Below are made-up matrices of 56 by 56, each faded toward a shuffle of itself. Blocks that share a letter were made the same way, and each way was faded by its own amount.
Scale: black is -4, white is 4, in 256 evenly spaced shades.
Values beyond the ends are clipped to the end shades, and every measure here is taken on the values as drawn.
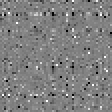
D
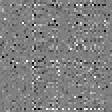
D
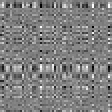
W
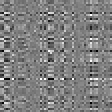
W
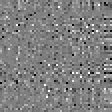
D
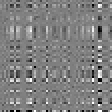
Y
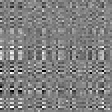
W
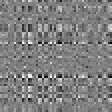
W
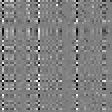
Y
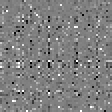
D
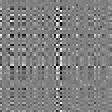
Y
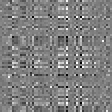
W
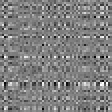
W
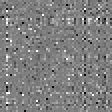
D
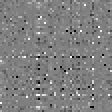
D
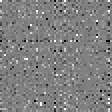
D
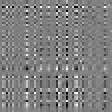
Y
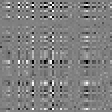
Y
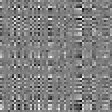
W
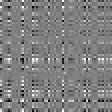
Y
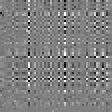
Y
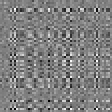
W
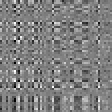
W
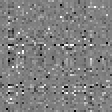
D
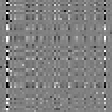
Y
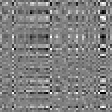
W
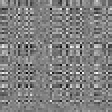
W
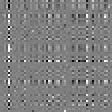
Y
